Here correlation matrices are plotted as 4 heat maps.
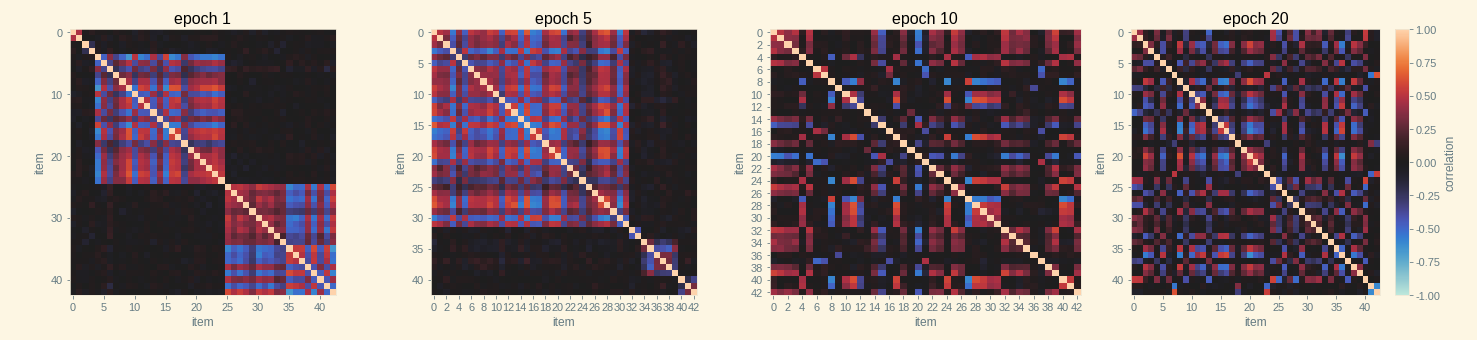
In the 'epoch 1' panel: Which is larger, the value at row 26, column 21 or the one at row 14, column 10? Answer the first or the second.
the first
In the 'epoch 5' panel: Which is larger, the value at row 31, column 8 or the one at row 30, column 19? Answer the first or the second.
the first
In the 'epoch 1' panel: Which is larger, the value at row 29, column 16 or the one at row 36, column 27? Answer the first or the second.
the first
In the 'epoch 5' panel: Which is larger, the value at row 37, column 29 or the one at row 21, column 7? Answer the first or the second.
the first
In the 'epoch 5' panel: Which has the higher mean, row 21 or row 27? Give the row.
27
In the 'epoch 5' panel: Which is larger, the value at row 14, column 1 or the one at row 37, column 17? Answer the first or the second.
the second
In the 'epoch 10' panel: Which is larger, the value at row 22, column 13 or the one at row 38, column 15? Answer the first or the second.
the first
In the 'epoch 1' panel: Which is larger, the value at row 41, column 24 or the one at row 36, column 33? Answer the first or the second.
the first
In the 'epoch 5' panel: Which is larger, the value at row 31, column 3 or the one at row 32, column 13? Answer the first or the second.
the second
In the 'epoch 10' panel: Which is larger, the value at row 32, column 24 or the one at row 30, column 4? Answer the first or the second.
the second
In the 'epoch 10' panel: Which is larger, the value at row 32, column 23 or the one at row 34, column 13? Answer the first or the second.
the first
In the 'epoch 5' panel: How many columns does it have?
43
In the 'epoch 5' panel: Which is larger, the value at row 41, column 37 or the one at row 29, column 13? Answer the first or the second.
the second
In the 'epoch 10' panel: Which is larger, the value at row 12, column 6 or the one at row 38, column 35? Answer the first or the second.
the second
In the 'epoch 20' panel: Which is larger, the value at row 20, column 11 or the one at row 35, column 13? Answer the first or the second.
the second
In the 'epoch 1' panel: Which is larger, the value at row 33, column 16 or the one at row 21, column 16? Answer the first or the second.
the second
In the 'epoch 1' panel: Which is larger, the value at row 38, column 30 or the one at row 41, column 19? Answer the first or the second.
the first
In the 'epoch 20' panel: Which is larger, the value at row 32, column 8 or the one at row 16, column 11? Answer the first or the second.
the second
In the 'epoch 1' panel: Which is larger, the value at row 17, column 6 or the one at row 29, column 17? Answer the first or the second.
the second
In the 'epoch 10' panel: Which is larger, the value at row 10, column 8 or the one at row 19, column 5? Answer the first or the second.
the second
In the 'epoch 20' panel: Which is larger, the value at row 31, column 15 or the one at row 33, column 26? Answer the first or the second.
the second
